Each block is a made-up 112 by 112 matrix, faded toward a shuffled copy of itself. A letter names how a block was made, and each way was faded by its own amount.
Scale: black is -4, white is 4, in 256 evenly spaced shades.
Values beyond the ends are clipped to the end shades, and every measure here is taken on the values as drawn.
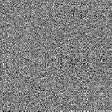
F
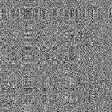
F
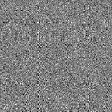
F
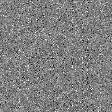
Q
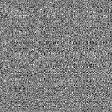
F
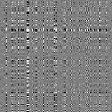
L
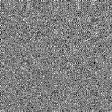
F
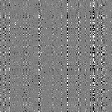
L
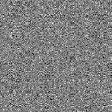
F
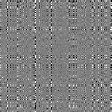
L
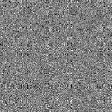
F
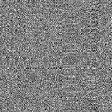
F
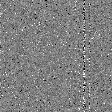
Q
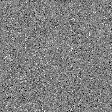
Q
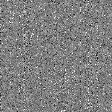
Q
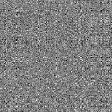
F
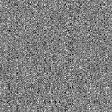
F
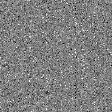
Q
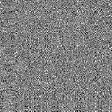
F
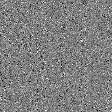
Q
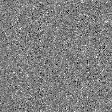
Q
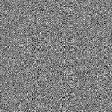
F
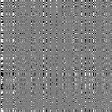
L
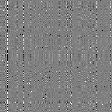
L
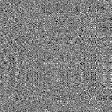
F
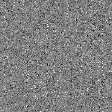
Q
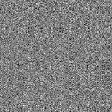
F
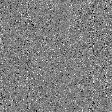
Q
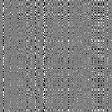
L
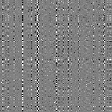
L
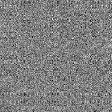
F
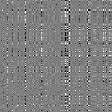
L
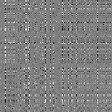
L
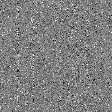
Q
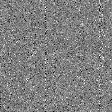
Q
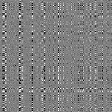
L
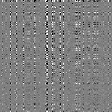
L
